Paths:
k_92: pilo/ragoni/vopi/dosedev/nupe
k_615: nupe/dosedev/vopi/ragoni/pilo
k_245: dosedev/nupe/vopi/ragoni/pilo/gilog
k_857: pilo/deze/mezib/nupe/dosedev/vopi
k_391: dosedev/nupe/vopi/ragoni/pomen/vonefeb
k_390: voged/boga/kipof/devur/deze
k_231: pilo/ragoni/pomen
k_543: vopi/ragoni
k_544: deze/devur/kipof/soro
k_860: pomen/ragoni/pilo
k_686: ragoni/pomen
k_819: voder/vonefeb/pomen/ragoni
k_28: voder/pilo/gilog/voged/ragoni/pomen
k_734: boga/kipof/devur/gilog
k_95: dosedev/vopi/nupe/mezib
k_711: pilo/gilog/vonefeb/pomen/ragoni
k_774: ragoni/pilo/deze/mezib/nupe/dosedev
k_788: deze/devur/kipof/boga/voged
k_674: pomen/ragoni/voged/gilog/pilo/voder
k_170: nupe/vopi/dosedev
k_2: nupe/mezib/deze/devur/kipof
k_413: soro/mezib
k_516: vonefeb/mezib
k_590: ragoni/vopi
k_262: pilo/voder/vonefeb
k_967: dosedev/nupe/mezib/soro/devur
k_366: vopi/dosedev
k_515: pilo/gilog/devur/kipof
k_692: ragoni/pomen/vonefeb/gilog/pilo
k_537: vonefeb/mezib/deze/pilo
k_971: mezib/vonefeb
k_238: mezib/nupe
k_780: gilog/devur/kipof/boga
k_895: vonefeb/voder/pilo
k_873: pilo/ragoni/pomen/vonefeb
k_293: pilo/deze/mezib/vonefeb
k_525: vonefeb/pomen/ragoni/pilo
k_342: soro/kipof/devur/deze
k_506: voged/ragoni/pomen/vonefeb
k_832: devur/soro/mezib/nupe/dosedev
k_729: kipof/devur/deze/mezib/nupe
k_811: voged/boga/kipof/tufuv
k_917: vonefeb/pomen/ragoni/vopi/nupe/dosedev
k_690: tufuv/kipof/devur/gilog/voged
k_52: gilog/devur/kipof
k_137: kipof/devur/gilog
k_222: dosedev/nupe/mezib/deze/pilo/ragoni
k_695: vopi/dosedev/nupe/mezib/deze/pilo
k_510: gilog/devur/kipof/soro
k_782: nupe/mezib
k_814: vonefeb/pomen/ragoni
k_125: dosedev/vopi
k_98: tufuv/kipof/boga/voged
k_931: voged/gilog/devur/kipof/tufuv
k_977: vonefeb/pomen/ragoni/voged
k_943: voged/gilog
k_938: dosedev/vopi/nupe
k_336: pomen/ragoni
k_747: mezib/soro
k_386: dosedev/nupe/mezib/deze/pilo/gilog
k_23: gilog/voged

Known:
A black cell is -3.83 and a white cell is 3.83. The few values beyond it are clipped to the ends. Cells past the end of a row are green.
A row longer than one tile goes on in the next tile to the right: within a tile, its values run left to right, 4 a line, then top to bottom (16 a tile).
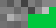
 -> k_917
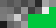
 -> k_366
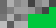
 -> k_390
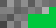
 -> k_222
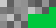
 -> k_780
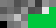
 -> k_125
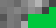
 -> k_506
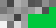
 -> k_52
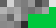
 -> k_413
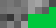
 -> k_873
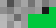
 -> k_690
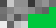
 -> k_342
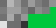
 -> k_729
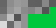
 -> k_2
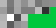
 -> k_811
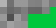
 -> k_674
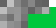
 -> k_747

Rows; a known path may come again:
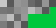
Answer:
k_780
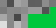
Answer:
k_515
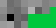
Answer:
k_692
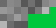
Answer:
k_774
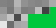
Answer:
k_931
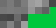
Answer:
k_873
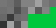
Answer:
k_525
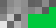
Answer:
k_2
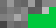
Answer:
k_857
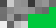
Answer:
k_342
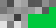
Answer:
k_52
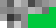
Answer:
k_137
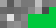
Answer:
k_28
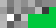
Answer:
k_811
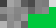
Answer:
k_967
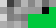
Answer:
k_23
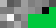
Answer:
k_788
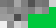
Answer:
k_510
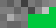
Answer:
k_917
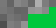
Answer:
k_711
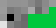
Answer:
k_386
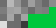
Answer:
k_729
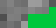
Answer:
k_391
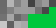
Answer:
k_390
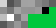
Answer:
k_98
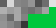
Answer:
k_413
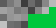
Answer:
k_832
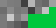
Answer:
k_938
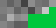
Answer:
k_92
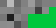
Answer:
k_695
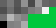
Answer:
k_543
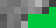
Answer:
k_506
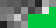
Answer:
k_366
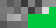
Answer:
k_170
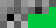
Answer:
k_895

